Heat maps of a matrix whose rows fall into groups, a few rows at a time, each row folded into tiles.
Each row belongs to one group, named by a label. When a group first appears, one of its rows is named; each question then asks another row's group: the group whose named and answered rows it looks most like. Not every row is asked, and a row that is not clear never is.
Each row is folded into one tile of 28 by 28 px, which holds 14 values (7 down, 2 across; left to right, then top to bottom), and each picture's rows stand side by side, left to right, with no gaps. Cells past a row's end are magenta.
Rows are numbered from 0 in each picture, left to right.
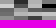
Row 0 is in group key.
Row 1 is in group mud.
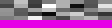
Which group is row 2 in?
mud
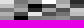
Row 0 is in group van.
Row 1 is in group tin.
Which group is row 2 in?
key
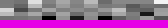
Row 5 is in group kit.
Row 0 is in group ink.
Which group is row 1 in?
van
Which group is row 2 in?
van
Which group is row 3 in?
van
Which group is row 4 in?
ink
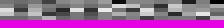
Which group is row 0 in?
ink
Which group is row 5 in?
ink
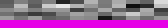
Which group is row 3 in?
van
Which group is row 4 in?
mud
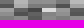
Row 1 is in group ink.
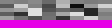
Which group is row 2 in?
mud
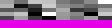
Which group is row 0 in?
mud
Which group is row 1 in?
kit
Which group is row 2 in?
ink
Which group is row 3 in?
kit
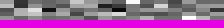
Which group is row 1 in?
ink
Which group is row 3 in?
mud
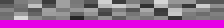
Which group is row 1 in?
key
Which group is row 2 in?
van
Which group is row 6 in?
ink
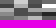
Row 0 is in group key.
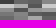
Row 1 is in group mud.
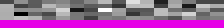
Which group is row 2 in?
ink
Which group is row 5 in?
key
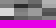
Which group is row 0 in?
ink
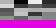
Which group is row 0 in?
key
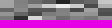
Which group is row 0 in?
van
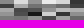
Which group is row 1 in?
kit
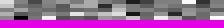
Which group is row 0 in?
van
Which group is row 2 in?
kit
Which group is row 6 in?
kit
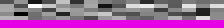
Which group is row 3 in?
mud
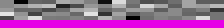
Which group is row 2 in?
tin
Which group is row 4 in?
van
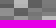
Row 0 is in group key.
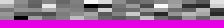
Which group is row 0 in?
van
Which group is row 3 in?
tin
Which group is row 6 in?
mud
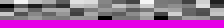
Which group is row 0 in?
tin
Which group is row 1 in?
tin
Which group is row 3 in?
van
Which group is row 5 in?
van
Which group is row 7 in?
key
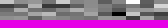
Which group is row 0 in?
tin
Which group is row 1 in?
mud
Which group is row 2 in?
tin
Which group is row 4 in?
kit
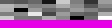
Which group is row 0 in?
ink
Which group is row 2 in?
van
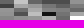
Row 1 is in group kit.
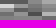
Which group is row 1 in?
kit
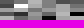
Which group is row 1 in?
van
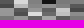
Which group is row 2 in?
ink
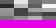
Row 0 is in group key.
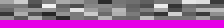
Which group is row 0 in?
kit
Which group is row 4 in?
ink
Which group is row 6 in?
tin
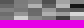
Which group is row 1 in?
key
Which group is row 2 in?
mud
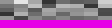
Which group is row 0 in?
kit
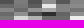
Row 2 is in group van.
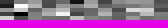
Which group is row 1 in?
key
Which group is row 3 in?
key
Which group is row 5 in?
ink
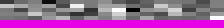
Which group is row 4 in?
ink
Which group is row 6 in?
ink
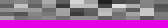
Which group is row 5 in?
ink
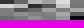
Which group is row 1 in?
tin
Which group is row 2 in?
van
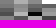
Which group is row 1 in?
kit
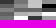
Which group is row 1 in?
mud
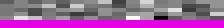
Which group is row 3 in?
kit
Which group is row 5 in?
van
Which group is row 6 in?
ink
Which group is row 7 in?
kit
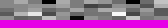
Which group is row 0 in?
kit
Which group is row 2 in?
van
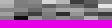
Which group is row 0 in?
van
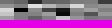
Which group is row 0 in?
ink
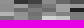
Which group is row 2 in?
ink
